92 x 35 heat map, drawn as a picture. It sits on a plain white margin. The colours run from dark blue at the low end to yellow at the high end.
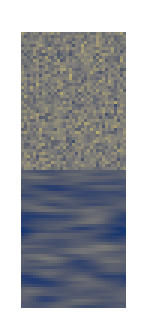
The table splits into 2 rows of 1 panel. Panel 1,1: middling, fine-grained. Panel 2,1: low, streaked across.
